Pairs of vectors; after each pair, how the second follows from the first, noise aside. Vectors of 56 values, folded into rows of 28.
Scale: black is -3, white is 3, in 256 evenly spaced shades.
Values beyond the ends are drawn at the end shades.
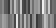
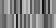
negated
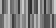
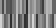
reversed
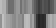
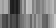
reversed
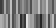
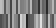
negated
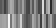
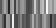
reversed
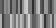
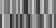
negated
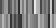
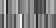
reversed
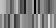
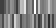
negated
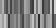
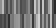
sign-scrambled
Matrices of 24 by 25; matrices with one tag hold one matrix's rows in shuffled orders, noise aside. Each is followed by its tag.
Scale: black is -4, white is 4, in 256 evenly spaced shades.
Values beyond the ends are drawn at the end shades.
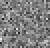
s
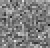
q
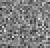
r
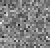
s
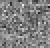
q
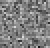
q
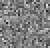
s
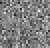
r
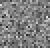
s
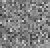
r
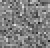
q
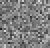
r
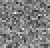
q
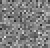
r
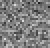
q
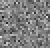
s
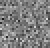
s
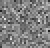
r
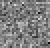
q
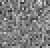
r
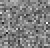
s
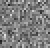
r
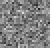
q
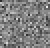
s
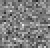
q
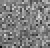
r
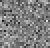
s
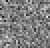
s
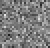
r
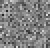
s
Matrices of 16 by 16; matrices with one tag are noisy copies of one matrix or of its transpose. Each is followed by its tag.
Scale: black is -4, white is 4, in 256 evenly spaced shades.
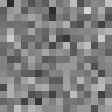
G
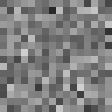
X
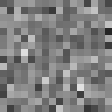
X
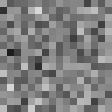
G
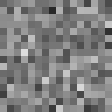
X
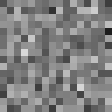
X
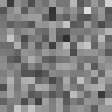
G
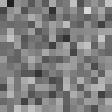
G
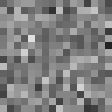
X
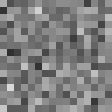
G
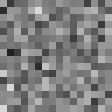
G
